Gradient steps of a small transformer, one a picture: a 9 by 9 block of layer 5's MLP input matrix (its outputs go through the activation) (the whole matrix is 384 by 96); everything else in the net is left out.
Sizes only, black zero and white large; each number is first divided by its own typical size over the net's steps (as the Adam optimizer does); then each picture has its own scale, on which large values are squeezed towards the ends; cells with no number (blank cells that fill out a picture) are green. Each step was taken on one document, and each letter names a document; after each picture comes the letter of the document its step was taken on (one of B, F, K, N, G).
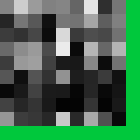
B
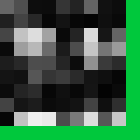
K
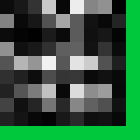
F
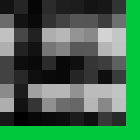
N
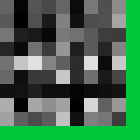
B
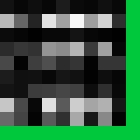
F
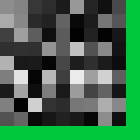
F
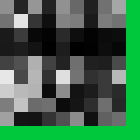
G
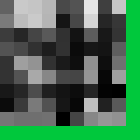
K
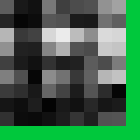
N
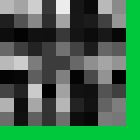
G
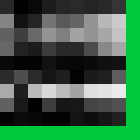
N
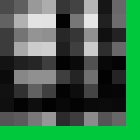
K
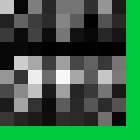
G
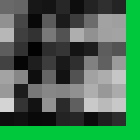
N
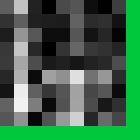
F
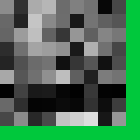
K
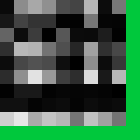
K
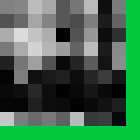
K
